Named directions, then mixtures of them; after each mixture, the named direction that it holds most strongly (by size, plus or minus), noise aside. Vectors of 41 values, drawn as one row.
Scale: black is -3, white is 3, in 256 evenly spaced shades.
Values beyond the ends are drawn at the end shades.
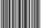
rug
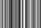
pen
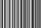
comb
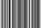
rug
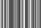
pen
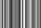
pen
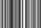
pen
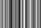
pen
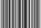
rug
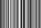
pen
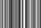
pen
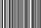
comb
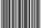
rug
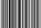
rug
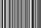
comb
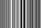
pen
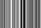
pen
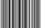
rug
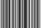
rug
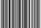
rug
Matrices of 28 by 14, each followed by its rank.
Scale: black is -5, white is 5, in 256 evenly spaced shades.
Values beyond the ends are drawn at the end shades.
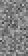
full rank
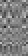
two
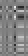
one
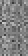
three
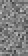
full rank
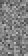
full rank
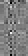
three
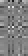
two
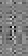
two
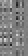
two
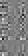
three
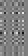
one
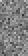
full rank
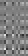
one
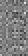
three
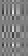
one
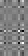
one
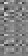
two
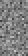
full rank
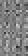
three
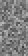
full rank
